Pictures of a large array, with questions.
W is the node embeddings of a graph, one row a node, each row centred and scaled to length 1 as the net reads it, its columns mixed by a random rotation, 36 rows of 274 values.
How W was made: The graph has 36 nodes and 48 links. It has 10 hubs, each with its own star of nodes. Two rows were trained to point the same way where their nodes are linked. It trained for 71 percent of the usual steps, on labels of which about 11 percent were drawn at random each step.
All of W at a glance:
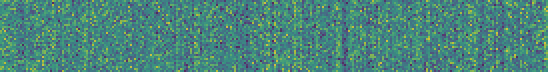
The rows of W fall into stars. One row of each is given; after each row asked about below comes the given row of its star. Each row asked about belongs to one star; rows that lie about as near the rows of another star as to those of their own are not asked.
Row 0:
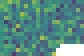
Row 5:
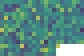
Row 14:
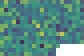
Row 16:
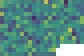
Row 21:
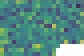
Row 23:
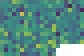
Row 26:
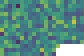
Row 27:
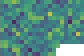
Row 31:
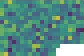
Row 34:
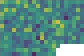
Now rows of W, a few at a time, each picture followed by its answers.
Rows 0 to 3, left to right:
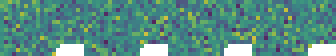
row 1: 14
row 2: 14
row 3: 5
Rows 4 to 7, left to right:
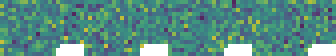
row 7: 26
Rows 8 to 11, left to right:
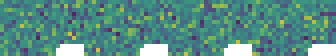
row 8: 27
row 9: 0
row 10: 27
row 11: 31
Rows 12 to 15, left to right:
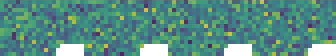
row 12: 5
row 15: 0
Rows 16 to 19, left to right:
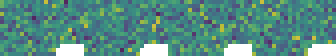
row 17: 27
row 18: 21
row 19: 0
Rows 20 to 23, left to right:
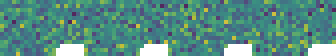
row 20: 27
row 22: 26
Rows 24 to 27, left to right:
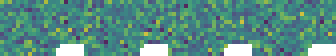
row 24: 16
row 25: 14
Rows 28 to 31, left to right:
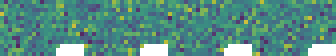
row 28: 34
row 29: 5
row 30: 16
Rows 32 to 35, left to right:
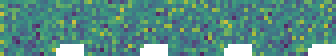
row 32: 34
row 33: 31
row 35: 34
